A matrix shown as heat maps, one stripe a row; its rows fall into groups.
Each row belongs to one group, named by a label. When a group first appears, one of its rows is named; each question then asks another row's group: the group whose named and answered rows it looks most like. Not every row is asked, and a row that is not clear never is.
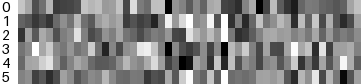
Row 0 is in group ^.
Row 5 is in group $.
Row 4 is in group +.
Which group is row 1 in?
$
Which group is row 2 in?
$
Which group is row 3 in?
+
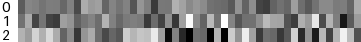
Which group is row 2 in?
+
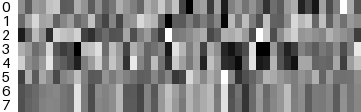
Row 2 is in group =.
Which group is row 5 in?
$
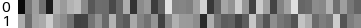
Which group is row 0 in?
=
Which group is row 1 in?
^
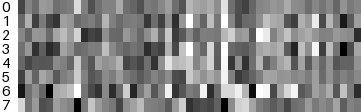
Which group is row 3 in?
$
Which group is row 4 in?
$
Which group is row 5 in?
$
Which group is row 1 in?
$
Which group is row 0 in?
$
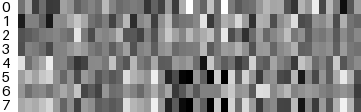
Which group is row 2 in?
$
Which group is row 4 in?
^
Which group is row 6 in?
=
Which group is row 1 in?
=
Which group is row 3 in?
=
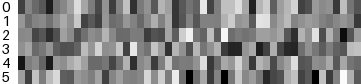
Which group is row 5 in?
+
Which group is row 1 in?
=
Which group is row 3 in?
^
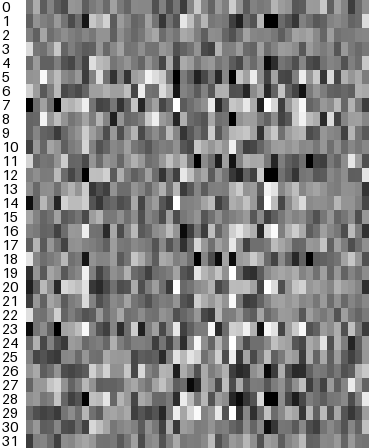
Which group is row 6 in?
^
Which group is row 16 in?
=
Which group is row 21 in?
$
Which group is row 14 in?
=
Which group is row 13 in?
=
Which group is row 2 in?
+
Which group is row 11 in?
+
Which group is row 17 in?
$
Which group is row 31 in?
=
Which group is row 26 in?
^
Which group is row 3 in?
^
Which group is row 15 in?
^
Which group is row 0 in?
$
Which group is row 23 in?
=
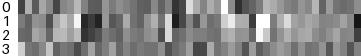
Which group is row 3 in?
^
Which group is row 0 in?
$
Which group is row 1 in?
=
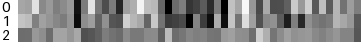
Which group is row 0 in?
+
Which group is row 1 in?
+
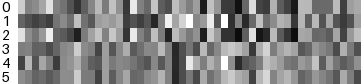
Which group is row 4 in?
$
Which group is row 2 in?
^
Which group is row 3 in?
=
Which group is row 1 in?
$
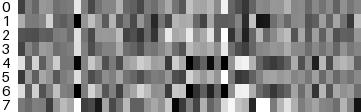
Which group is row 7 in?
=
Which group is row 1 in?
^
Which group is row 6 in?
+
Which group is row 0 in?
$
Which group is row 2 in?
$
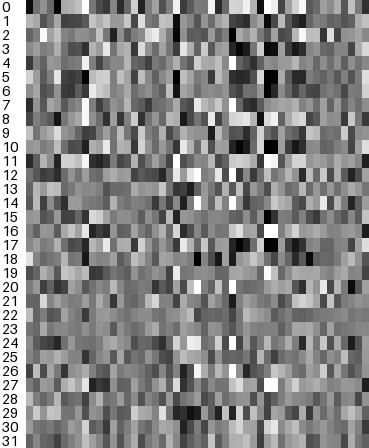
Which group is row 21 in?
+
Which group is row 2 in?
+
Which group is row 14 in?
$
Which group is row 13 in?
+
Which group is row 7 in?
$
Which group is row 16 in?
=
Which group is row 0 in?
=
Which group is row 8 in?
=
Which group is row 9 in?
^
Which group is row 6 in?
^
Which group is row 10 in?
^
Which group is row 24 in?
$
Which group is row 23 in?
+
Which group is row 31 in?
=
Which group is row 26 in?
$
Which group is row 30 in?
=
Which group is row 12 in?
$
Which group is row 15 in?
^
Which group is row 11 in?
=
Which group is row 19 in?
=
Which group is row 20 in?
$
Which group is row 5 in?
^
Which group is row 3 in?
^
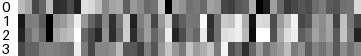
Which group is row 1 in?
=
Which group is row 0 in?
^
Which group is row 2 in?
=
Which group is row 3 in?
$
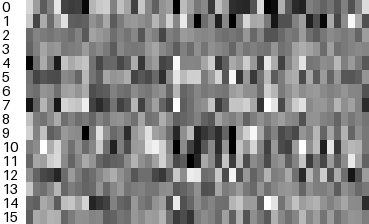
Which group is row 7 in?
=
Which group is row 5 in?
$
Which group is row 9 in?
+
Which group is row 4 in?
=
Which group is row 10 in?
+
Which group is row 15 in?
+
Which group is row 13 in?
^
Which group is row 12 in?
$
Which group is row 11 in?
+
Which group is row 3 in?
+
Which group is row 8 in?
^
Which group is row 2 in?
^
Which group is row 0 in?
^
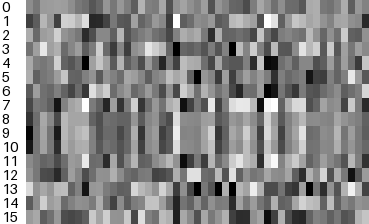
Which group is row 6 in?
^
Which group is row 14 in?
+
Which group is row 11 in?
=
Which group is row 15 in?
^
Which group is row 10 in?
=
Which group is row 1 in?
=
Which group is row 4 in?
^
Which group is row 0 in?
^
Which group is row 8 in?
=
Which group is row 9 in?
=
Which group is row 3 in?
+
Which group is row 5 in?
+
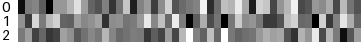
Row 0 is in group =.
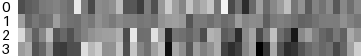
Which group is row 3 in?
^
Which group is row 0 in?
$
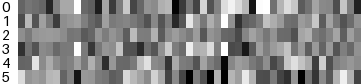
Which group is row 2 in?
^
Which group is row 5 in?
+
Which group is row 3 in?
$
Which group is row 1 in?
$
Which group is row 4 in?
+
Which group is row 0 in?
=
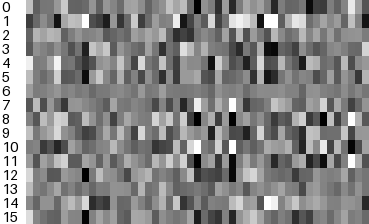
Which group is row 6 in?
^
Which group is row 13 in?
^
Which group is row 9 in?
^
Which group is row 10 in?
$
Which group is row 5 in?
^
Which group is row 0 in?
+
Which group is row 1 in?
=
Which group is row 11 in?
+
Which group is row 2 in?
+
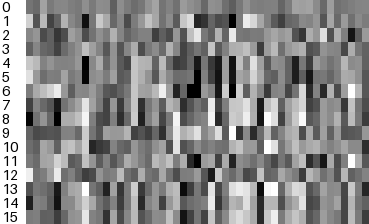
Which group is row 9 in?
$
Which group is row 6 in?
+
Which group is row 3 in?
=
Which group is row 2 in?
$
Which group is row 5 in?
+
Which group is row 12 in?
^
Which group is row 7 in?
=
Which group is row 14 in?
=
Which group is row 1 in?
+
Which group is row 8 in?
=
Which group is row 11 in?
+
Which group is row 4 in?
+
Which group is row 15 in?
=
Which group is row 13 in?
=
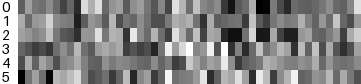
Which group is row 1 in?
^
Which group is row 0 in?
^
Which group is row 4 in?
$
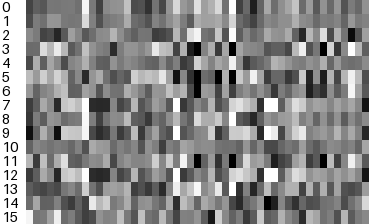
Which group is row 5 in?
+
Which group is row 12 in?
=
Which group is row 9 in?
=
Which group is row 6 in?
+
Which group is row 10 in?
^
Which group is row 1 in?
$
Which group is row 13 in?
$
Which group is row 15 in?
^
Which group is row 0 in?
$
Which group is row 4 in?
$
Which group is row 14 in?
^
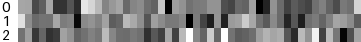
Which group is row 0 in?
^
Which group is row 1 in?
+
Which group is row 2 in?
$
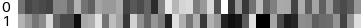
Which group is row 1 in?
^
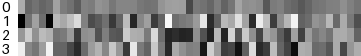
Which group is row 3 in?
^
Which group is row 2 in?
+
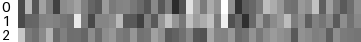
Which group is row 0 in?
$
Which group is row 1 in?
$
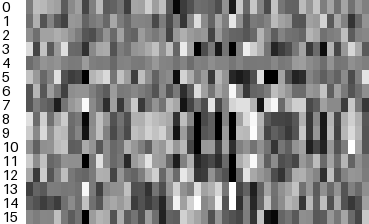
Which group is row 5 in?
^
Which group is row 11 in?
+
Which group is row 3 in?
+
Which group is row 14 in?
$
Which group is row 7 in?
=
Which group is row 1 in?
$
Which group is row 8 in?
+
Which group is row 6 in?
$
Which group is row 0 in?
+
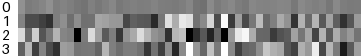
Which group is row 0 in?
^
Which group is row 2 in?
+
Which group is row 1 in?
$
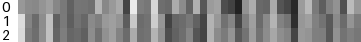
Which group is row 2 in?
^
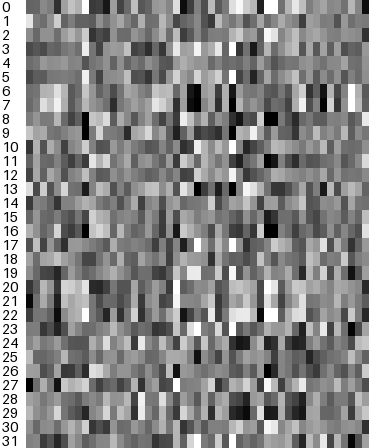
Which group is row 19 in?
$
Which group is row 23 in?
$
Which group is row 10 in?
$
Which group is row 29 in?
^
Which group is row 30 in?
=
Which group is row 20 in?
=
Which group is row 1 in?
^
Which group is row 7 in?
+
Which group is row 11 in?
^
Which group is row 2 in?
=
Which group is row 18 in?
^
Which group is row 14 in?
=
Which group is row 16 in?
^
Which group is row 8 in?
^
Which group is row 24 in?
^
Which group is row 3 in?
$
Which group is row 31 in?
$
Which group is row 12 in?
$
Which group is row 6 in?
+
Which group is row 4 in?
^
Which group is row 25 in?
+
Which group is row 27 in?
=
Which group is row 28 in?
^
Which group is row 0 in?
=
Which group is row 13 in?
+
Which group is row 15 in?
^
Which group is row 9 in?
+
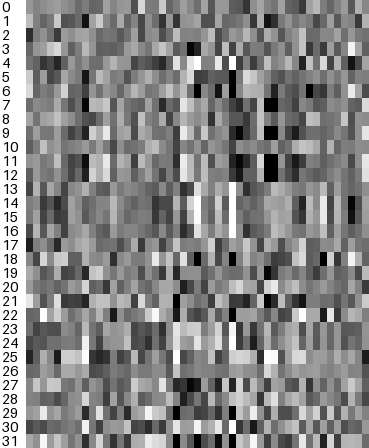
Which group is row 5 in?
+
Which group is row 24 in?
$
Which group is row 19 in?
^
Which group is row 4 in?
$
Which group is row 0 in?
^
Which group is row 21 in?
^
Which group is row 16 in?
$
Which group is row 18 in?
+
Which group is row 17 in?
=
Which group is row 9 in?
^
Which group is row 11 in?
^
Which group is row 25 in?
=
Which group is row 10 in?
+
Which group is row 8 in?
^
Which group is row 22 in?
+
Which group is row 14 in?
$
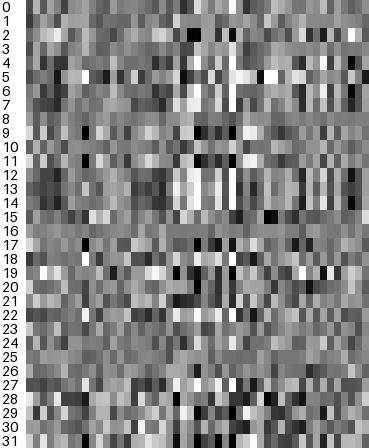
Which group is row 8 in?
+
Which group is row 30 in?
^
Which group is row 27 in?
$
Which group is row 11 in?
+
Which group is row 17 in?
+
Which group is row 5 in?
=
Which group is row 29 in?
+
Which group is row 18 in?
$
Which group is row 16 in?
^
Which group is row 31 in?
+
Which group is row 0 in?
$
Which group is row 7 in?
$
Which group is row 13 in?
$
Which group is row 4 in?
$
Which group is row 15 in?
^
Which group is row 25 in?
^
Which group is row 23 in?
^
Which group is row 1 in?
=
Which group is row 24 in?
$
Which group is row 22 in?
$
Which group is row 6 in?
$
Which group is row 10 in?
$
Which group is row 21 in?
+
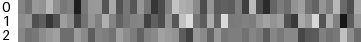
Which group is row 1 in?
$
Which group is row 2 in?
+
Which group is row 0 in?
^
